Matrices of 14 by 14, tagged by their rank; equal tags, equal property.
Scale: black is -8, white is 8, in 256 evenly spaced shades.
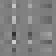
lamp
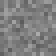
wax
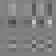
lamp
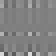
lamp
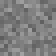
wax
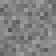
wax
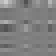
lamp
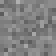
wax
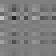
lamp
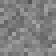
wax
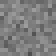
wax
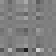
lamp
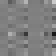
lamp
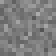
wax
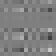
lamp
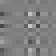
lamp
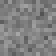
wax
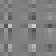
lamp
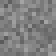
wax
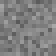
wax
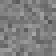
wax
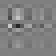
lamp
